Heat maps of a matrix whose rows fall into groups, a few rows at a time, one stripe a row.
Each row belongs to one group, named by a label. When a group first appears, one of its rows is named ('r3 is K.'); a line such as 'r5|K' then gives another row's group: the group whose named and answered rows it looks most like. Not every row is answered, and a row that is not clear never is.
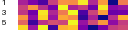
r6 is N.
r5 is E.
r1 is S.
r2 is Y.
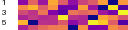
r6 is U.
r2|U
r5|E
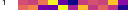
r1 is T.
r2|Y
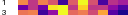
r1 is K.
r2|S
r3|Y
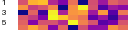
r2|K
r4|S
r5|K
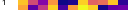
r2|K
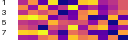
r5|S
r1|T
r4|U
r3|T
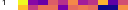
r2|K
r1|E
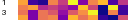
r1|E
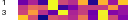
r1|S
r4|Y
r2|T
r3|Y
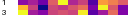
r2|Y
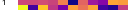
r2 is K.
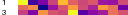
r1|E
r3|N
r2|Y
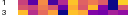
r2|K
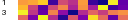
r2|Y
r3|T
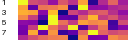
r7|T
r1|U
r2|U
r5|S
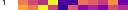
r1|T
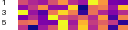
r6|S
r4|S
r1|E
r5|Y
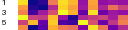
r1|E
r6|E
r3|E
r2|E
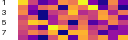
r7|K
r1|U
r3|E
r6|S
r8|S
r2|K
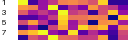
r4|S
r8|S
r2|T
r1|E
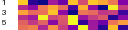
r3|T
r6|U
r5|N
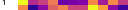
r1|T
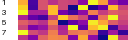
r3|T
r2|U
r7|K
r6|E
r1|E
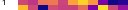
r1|K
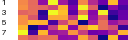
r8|U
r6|E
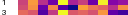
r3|Y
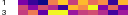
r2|K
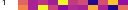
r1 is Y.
